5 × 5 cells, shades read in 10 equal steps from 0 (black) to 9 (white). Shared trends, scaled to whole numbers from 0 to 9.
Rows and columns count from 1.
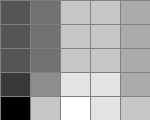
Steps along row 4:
up up same down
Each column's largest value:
3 7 9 8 7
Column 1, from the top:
3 3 3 2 0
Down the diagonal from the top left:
3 4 7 8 7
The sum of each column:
11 24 38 37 31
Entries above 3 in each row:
4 4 4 4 4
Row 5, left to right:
0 7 9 8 7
